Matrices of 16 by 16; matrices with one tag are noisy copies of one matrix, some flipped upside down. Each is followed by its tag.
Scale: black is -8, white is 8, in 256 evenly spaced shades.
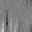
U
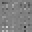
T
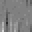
U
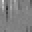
U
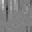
U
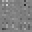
T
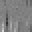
U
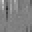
U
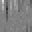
U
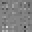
T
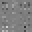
T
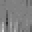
U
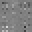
T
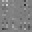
T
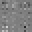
T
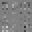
T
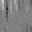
U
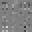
T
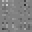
T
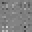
T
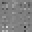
T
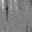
U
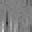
U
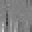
U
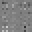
T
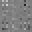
T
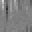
U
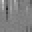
U
